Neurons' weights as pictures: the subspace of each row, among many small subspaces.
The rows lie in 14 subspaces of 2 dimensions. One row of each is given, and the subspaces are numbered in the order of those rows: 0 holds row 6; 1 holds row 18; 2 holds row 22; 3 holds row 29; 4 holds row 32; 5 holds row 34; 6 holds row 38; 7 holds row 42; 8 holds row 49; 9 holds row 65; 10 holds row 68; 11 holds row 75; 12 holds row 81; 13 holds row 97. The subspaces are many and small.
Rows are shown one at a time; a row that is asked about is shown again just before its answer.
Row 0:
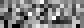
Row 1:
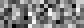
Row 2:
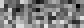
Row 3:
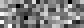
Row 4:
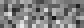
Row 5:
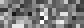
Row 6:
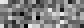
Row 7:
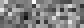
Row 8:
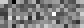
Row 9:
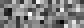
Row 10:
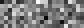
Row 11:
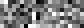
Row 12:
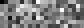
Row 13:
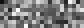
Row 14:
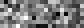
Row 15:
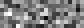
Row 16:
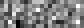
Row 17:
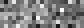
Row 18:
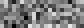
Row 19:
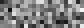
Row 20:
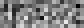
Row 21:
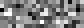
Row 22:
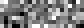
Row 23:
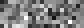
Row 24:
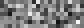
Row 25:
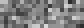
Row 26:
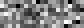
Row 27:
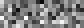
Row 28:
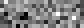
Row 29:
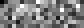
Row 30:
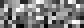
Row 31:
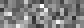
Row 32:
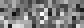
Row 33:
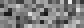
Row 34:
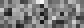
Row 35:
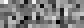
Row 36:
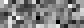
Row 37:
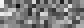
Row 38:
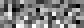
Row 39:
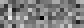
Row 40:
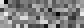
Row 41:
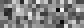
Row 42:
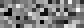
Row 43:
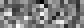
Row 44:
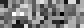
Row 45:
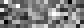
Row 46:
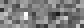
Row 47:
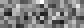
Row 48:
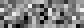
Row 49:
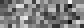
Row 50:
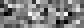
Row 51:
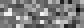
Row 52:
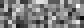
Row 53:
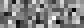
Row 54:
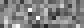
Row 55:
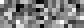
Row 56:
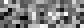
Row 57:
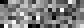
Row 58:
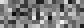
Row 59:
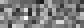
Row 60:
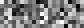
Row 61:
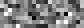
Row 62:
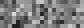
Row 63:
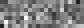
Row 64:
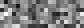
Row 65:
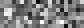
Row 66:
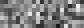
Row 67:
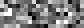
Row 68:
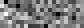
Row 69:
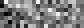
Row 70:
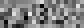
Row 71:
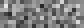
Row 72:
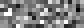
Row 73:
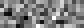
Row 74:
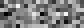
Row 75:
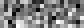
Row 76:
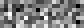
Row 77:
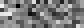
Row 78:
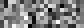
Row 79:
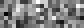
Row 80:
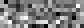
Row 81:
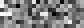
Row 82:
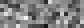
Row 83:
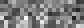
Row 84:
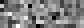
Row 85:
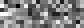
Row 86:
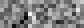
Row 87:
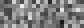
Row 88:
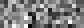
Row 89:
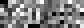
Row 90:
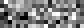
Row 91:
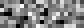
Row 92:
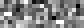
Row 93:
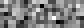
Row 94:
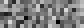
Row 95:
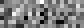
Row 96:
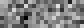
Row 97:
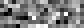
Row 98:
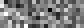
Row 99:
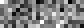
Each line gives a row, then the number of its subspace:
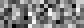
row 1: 1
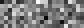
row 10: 5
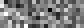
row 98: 10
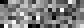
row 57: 0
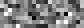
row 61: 13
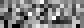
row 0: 2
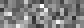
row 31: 5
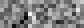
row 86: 1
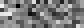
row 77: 12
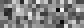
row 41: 9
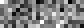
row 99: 0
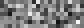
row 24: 13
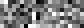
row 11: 1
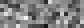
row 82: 13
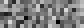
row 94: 6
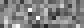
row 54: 2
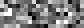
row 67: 13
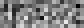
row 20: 6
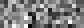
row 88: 1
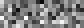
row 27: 2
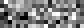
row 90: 10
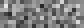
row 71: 6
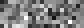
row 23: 0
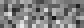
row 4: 6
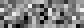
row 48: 4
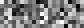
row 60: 5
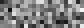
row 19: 2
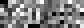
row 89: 1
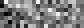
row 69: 10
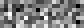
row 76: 6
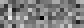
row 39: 6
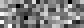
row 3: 8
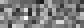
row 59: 1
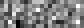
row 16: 11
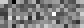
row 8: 6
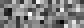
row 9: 9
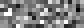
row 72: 7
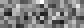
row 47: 5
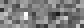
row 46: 12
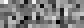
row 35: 3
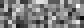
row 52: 11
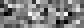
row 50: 13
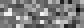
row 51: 7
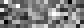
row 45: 12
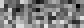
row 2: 11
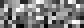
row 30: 11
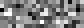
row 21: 7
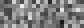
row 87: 9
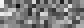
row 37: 12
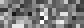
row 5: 4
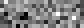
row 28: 10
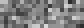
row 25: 2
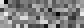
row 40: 10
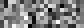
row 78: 1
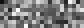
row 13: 2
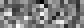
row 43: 5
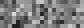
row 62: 4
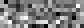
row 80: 10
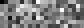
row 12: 3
